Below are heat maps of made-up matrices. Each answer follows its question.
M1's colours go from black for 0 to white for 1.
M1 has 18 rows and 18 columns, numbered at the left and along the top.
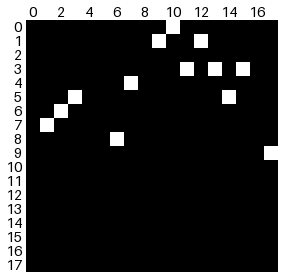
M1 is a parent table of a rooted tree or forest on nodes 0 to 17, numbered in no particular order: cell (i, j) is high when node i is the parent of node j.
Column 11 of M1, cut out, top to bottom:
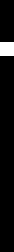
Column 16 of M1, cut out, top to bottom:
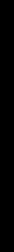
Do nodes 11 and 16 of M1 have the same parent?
no
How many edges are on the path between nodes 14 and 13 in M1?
3
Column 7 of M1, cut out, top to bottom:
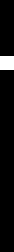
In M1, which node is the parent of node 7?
4
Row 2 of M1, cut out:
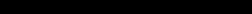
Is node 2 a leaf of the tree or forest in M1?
yes
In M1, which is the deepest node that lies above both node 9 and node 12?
1
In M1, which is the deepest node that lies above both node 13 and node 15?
3
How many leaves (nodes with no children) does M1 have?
9
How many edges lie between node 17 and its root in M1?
4
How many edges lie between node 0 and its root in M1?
0
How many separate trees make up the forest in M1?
5
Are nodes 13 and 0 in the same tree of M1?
no
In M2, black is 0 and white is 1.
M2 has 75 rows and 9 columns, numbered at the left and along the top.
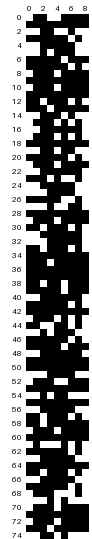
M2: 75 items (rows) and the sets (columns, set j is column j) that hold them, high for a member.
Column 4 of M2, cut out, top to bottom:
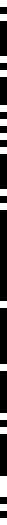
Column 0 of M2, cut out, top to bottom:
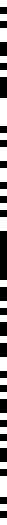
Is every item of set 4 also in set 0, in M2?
yes
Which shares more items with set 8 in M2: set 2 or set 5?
set 2
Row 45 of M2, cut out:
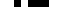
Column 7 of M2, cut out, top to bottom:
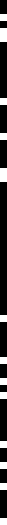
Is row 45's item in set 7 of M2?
yes
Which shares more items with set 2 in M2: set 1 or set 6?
set 6
